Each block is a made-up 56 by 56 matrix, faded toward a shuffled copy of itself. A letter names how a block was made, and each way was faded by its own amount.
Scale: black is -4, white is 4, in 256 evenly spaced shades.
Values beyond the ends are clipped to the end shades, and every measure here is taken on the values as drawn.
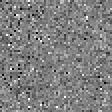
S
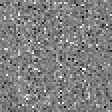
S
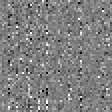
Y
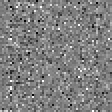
S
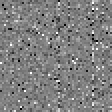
S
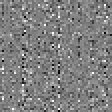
Y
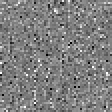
S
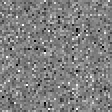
S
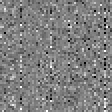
Y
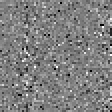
S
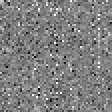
Y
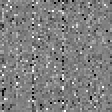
S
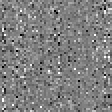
Y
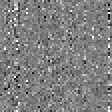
Y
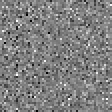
S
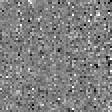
Y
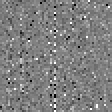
S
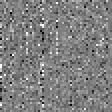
Y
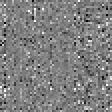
Y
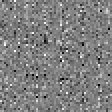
Y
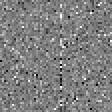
S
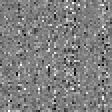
Y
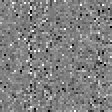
S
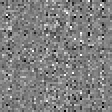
Y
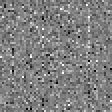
S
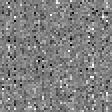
Y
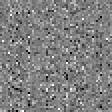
Y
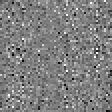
Y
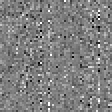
Y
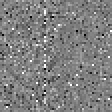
S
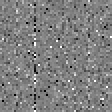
S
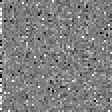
S
